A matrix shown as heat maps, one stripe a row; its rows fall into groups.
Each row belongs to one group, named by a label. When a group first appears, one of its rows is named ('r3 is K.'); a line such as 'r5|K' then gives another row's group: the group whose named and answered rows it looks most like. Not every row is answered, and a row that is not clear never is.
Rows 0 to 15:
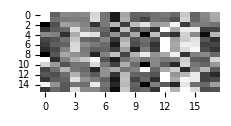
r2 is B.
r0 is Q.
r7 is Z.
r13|Z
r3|Z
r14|Q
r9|Q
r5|Z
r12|Z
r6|Z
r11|B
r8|B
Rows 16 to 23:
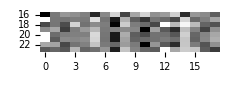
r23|Z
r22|Q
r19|Q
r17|Q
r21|Q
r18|Z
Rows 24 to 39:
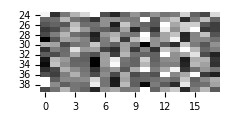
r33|B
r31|Z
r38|Q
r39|B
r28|B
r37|Q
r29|B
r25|B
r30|Q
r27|Z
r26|Z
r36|Z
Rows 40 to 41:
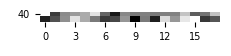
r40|Q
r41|Z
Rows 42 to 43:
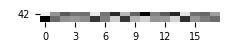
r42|Q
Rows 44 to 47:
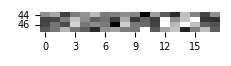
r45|Z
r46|Z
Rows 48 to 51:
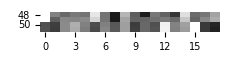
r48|Q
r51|Z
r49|Q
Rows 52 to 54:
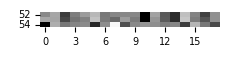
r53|Q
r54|B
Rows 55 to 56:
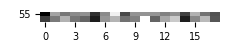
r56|B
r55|B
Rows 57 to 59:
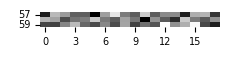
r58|Q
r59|Z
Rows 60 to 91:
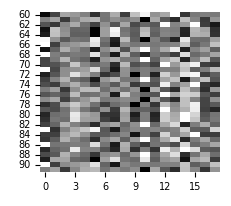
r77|Q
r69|B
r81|Z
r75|Q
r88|B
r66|Q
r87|Z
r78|Z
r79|Z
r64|B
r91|Q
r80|Z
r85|B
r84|Z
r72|Z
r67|B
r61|Q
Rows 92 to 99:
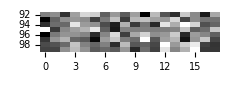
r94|Z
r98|Z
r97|B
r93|B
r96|B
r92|Q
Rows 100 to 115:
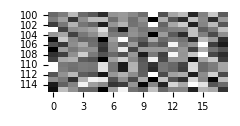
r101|Q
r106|Z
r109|B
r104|Q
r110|Q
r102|B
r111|Q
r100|B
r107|B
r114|Z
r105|B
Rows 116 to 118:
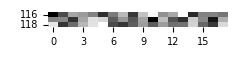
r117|Q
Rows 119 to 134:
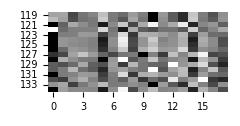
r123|B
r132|Z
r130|B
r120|Q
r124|B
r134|B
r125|B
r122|Q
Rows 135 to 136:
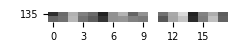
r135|B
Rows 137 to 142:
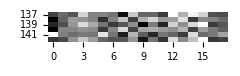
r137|Z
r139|Z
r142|Z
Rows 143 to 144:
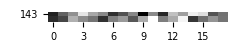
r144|B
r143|Z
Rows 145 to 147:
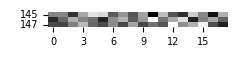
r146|B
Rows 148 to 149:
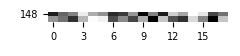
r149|Q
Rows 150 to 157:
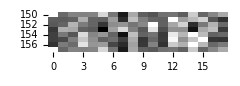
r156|Z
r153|B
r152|B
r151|Z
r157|Q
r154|Z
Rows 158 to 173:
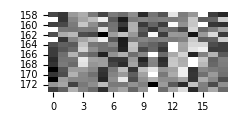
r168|Z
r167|Z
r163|Q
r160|Z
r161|Q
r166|B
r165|Z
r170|B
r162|B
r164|Z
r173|B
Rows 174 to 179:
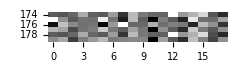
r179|Q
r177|Q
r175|Q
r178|Z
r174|Z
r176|B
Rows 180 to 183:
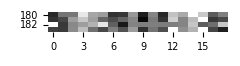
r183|Z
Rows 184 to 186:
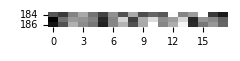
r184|Z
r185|B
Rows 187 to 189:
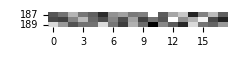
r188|Z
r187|B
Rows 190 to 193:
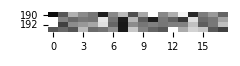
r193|Z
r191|Q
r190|B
